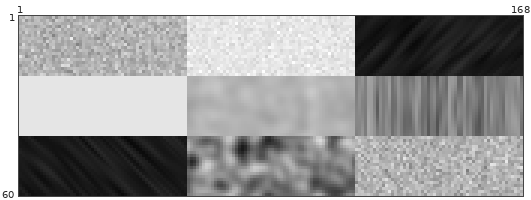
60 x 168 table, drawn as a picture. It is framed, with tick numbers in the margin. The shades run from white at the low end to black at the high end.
It is made of 3 by 3 panels. Panel 1,1: low, fine-grained. Panel 1,2: very low, fine-grained, faint in contrast. Panel 1,3: very high, slanting up to the right, faint in contrast. Panel 2,1: very low, flat. Panel 2,2: low, blotchy, faint in contrast. Panel 2,3: middling, streaked downward. Panel 3,1: very high, slanting down to the right, faint in contrast. Panel 3,2: middling, blotchy, strong in contrast. Panel 3,3: low, fine-grained.
